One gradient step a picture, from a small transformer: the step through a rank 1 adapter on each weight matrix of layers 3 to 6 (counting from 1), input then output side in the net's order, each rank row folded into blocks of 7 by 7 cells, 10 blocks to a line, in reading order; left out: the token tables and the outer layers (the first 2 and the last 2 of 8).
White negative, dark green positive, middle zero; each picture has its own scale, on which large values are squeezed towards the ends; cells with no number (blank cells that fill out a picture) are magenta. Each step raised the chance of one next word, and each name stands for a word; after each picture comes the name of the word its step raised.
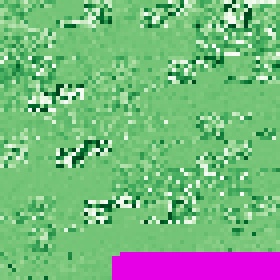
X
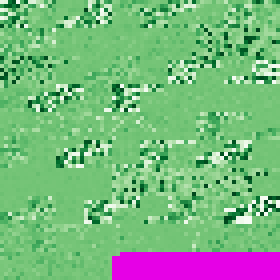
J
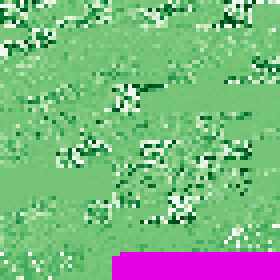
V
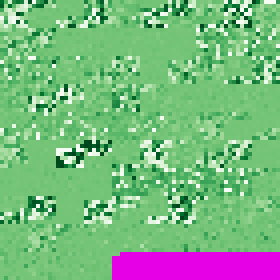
X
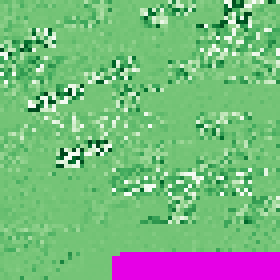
X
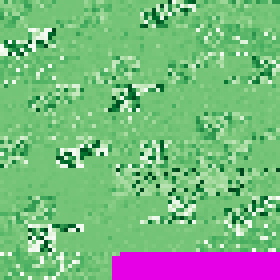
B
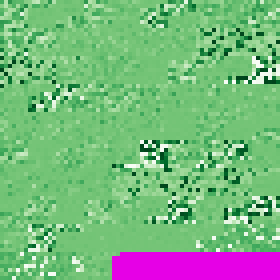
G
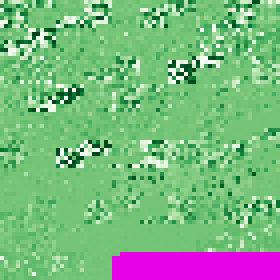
B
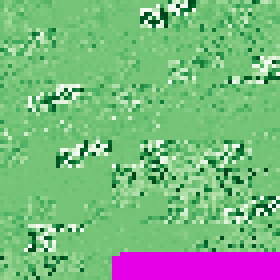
J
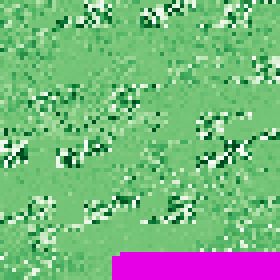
V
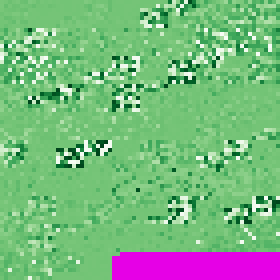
B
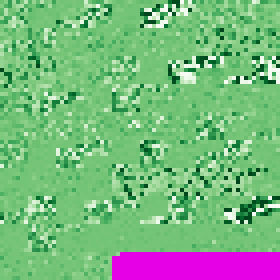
J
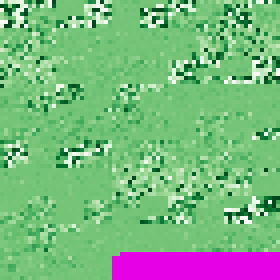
J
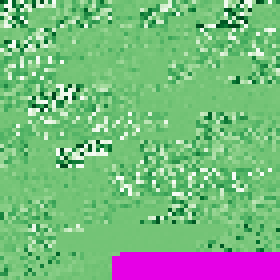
X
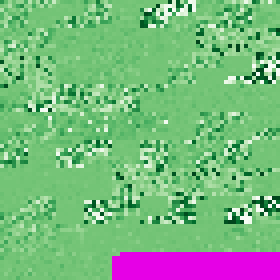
J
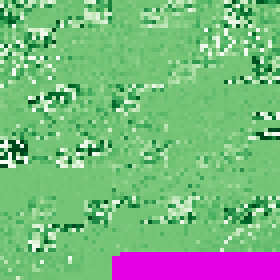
B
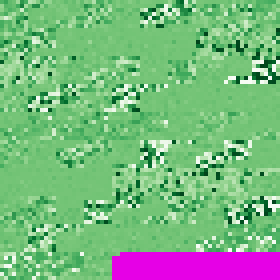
G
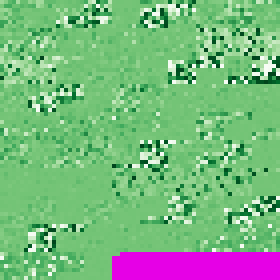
G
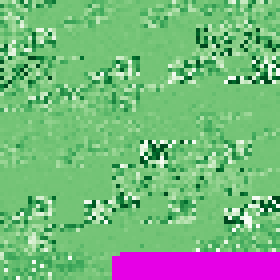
G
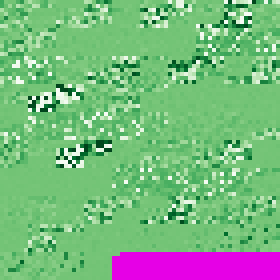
X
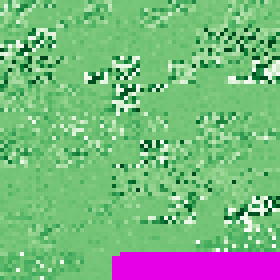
G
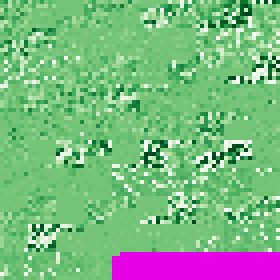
V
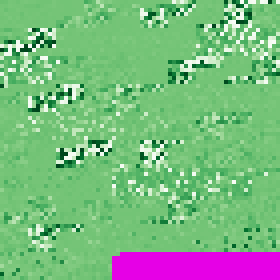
X
